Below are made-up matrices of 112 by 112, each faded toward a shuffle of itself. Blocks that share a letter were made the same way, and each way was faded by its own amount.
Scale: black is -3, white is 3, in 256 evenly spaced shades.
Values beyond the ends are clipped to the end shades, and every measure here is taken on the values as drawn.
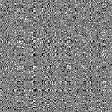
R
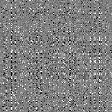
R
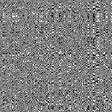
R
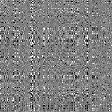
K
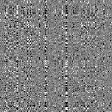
K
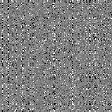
R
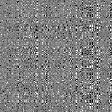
K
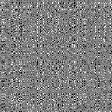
K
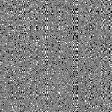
R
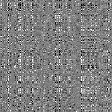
K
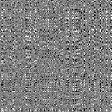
K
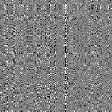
K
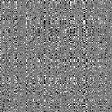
K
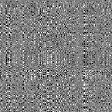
K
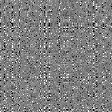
R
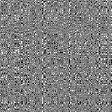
K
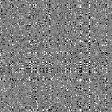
R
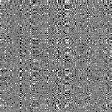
K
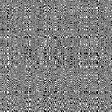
K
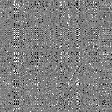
R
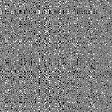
R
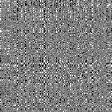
K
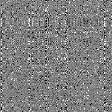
R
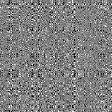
K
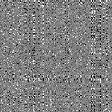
R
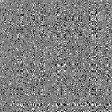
R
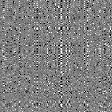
R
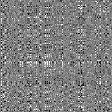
K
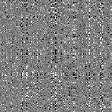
R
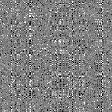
R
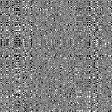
K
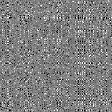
R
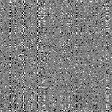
R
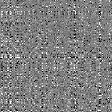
R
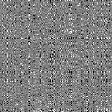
K
